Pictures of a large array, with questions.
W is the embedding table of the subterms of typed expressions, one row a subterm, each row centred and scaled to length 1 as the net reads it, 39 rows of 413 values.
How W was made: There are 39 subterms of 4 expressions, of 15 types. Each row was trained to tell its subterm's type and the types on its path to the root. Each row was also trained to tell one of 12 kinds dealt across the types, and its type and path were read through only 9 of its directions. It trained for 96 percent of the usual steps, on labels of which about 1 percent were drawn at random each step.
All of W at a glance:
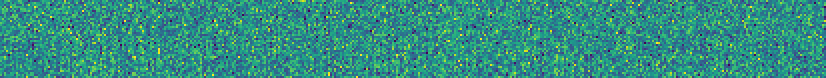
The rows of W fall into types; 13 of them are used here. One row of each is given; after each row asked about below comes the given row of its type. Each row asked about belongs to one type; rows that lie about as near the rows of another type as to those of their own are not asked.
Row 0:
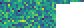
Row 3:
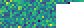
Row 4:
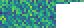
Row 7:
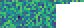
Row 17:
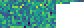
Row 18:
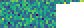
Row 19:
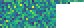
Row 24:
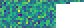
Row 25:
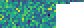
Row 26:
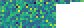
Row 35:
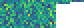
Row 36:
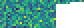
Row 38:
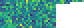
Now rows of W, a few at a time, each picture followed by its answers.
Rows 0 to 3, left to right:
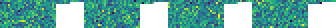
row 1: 35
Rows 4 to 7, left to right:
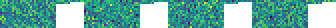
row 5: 24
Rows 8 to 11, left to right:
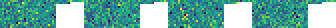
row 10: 7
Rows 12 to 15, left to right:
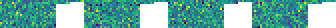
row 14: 35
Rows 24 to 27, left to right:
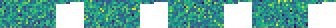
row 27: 38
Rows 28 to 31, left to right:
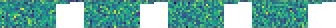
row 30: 4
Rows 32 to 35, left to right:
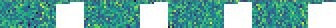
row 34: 4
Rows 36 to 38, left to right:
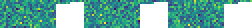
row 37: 3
